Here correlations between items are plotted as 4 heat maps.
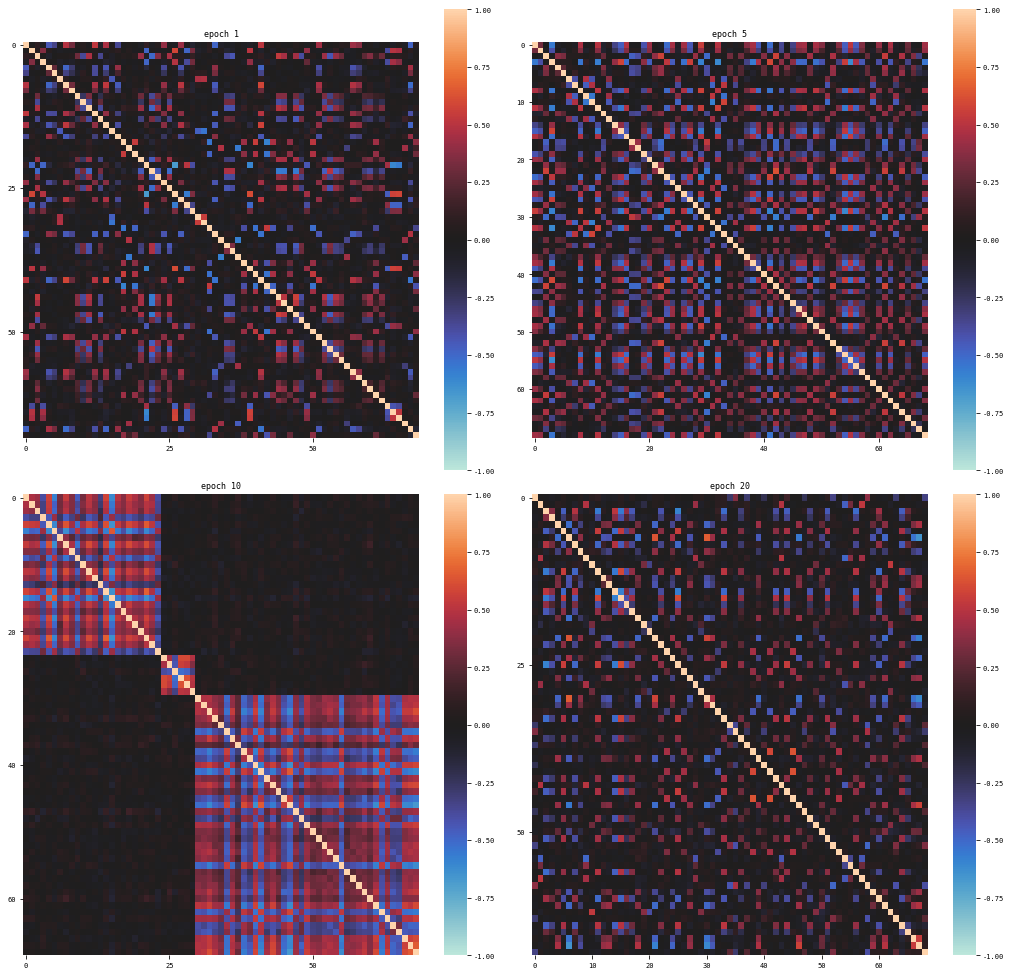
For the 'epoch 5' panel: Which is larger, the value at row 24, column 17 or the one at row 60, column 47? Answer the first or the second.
the second
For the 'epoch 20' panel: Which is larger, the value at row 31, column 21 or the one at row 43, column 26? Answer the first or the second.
the first
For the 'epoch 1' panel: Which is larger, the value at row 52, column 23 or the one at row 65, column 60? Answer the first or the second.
the first
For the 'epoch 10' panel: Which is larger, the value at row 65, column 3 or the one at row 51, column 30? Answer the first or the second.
the second
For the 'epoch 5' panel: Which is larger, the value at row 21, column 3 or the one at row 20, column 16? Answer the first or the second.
the second
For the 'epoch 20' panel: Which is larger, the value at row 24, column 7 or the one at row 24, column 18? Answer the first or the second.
the first
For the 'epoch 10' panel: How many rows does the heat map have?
69
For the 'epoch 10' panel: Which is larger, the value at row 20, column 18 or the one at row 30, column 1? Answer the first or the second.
the first
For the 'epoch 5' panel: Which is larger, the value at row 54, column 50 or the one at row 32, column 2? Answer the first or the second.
the second
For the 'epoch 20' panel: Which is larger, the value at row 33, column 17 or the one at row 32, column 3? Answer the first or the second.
the first
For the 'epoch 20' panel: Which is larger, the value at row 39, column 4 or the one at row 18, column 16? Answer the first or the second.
the first
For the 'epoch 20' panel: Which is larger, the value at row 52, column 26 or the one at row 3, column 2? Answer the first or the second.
the second
